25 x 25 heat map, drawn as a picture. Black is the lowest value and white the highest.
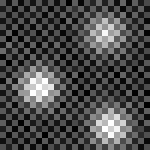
Slope: none. Average level on the scale: 30%. Bumps: three.
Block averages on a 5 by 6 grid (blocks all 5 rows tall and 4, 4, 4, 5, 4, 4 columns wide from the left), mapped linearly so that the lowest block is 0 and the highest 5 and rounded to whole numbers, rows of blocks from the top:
000120
000230
141000
131120
000251
